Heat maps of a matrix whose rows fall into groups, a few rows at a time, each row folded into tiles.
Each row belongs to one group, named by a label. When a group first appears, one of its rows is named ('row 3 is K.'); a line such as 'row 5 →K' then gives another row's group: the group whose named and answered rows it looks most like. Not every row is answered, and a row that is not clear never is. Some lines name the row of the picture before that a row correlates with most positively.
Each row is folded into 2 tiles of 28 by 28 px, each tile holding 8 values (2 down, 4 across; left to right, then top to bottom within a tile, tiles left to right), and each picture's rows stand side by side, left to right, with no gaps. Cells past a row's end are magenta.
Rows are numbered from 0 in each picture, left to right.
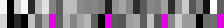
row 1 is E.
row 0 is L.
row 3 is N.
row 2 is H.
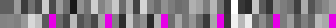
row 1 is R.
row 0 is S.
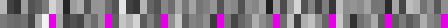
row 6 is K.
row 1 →L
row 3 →E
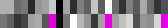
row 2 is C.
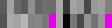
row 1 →L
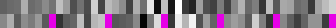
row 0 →E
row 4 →S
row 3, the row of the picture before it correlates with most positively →0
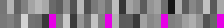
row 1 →E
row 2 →L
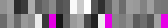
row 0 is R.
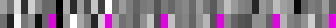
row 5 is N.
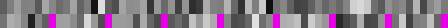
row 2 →S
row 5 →C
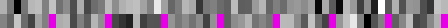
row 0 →R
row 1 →E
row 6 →N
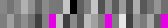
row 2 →E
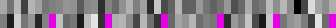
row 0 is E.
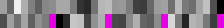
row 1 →H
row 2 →H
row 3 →K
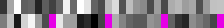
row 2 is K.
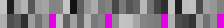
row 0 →L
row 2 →C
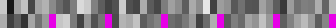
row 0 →L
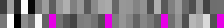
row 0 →E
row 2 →S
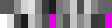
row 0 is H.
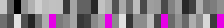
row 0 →R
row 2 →E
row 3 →R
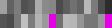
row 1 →C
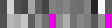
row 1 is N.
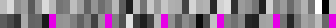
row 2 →R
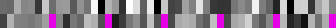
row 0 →N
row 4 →C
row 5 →L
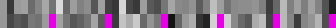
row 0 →L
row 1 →K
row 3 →H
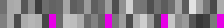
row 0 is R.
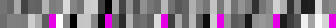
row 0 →S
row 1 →K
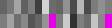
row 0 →N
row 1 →E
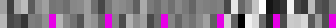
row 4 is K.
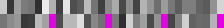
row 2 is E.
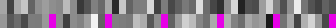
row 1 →H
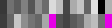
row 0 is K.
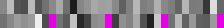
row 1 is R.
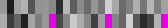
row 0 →L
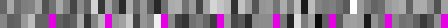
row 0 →K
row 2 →C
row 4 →L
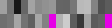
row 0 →R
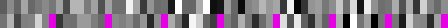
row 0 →E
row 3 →K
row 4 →R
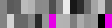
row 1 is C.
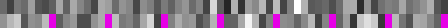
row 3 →N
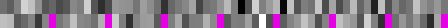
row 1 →C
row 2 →K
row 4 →R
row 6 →S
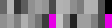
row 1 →K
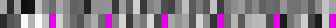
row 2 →E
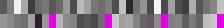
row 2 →N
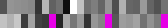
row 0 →S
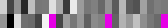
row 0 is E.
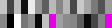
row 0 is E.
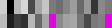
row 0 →L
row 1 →N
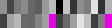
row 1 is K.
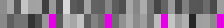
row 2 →C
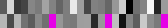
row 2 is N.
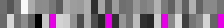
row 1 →S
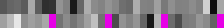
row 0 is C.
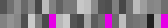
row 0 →S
